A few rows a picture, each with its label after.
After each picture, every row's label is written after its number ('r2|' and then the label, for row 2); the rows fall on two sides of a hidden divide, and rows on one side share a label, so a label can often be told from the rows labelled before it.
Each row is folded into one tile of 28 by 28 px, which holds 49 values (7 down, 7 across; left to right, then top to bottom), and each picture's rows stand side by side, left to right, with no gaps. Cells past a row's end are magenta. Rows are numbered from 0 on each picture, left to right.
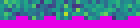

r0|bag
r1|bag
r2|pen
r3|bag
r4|bag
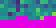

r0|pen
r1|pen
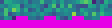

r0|bag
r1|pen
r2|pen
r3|pen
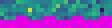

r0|bag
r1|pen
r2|bag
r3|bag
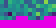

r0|bag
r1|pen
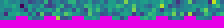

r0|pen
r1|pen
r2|pen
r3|bag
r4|pen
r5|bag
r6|bag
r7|bag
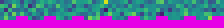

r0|bag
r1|pen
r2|pen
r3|bag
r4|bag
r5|bag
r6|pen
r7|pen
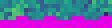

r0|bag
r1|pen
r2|bag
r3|pen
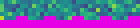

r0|pen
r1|pen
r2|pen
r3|pen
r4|pen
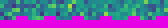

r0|pen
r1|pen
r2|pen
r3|pen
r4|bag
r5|pen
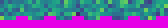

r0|pen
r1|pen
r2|pen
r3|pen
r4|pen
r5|bag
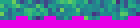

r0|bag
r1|pen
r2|bag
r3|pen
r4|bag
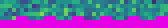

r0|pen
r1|bag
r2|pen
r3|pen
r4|bag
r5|bag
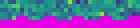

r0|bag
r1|bag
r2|pen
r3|pen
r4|bag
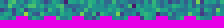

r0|pen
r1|bag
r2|pen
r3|pen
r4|bag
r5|bag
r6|pen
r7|pen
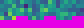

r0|pen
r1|bag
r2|pen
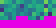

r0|bag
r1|pen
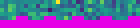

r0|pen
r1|bag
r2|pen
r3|bag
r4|bag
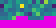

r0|pen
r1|pen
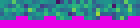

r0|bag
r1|pen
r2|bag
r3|bag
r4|bag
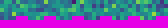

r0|bag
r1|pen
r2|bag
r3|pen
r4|pen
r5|pen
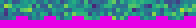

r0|pen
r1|pen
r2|pen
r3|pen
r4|bag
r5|bag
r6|bag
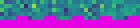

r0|pen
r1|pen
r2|bag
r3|bag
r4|bag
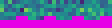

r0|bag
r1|bag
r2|bag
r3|pen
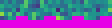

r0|pen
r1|bag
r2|bag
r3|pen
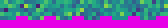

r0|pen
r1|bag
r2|pen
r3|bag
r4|pen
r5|bag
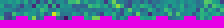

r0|pen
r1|bag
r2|pen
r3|pen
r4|pen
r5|bag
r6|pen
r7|bag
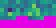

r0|pen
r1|pen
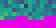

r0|pen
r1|pen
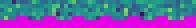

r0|bag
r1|bag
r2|pen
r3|bag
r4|bag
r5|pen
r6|pen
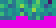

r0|bag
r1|pen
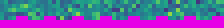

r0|bag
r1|bag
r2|bag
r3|pen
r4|pen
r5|pen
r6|bag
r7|pen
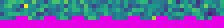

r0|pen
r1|bag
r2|bag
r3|bag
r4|pen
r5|pen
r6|pen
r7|pen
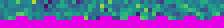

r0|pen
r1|pen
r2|pen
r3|bag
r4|bag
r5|bag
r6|bag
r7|bag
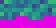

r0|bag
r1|bag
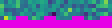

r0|bag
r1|bag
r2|pen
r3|bag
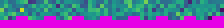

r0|pen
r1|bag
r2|pen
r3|bag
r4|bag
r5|pen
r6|pen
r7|bag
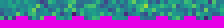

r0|pen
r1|pen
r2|bag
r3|pen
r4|bag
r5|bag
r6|bag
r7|bag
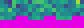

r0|pen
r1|bag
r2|bag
